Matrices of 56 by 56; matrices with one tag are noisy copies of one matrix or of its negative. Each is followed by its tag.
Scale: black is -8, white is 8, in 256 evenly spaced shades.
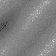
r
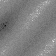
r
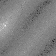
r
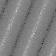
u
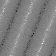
u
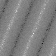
u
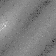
r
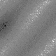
r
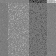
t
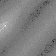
r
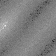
r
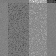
t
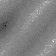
r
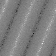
u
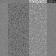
t
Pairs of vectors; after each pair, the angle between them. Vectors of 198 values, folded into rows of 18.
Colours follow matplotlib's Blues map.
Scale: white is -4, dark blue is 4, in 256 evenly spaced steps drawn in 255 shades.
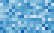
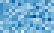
nearly opposite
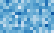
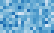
nearly opposite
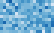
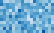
partly opposed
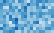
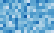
nearly parallel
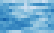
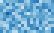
orthogonal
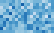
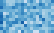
orthogonal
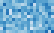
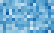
nearly parallel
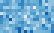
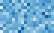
orthogonal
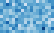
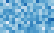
nearly opposite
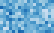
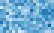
nearly opposite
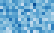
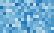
partly opposed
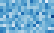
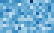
partly aligned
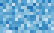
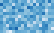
nearly parallel
